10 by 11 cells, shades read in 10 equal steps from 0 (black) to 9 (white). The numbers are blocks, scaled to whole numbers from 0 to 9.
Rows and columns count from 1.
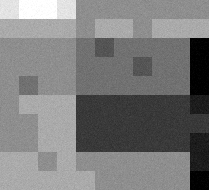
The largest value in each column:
8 9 9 8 6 6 6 5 6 6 6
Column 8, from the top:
5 5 4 3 4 2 2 2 5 5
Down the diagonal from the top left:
8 6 5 5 4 2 2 2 5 5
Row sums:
69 64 43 43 43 36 36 35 54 55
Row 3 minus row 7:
0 0 -1 -1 2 1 2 2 2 2 -2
